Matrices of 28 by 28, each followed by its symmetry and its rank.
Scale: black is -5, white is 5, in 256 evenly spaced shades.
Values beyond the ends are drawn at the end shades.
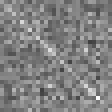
symmetric, rank five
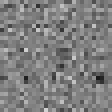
neither, rank five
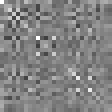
symmetric, rank five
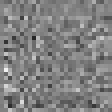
neither, rank five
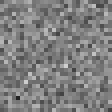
neither, full rank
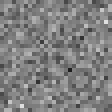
symmetric, full rank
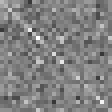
symmetric, rank five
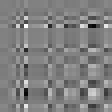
symmetric, rank one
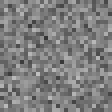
neither, full rank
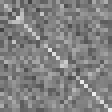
symmetric, full rank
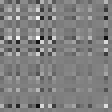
symmetric, rank one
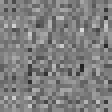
neither, rank five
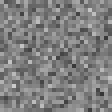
neither, full rank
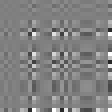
symmetric, rank one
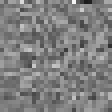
neither, rank five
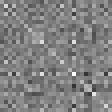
symmetric, rank five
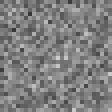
symmetric, full rank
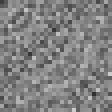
symmetric, full rank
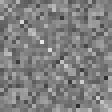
symmetric, full rank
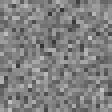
neither, full rank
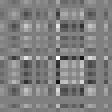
symmetric, rank one
